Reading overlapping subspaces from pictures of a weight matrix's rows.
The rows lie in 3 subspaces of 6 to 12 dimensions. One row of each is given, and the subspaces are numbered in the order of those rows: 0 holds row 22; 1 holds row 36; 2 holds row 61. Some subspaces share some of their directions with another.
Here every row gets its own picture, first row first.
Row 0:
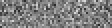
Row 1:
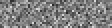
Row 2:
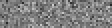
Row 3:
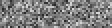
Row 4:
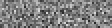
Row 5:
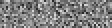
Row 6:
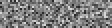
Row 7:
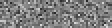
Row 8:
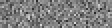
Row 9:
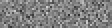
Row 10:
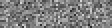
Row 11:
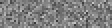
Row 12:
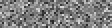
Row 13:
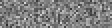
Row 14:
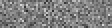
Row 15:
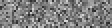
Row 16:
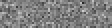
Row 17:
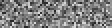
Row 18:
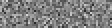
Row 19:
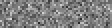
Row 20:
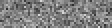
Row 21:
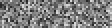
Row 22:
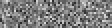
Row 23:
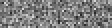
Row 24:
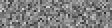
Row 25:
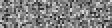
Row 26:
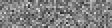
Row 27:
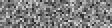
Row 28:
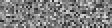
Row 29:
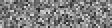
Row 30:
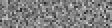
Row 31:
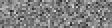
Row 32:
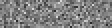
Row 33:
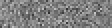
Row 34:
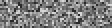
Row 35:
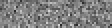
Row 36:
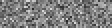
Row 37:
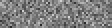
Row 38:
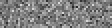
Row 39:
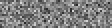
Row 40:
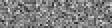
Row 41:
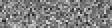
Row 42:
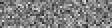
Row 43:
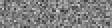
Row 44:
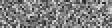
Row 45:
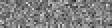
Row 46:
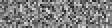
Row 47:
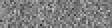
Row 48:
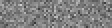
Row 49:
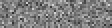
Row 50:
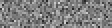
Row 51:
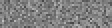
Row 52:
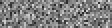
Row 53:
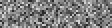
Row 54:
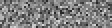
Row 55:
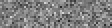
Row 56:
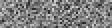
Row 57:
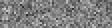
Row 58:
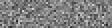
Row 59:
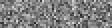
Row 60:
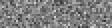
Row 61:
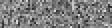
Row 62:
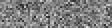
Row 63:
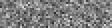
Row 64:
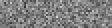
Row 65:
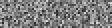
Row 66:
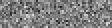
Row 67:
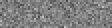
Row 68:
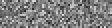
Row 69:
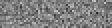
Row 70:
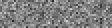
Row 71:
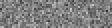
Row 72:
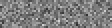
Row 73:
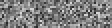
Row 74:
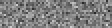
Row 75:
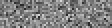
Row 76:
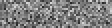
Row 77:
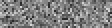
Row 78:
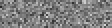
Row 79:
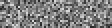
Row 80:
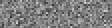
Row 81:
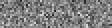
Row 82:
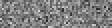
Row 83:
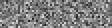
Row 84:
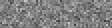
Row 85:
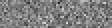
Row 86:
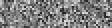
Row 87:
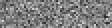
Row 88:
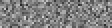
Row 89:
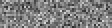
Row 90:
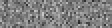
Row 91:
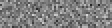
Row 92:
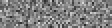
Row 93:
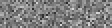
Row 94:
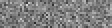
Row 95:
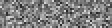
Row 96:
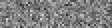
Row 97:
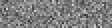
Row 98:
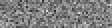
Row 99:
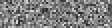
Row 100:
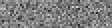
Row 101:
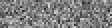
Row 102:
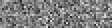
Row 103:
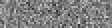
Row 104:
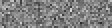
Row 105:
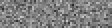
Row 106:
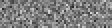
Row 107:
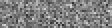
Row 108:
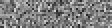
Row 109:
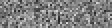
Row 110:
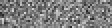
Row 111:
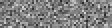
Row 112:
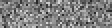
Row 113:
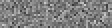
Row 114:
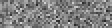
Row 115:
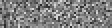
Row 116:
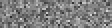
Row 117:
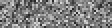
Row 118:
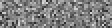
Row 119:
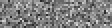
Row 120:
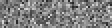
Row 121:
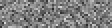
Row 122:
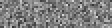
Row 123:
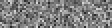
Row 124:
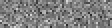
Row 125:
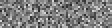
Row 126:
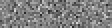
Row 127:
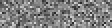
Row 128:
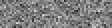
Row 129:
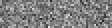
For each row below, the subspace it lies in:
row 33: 0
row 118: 2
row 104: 1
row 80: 2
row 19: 0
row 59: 2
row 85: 1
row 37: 2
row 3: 1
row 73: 1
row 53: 1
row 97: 0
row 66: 0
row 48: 2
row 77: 1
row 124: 0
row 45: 2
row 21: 2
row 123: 0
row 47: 0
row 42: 1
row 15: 0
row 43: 0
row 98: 2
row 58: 2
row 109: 1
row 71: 1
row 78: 0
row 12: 1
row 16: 1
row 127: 2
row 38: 2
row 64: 2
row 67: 1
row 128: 1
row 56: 1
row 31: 1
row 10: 1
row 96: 2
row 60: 1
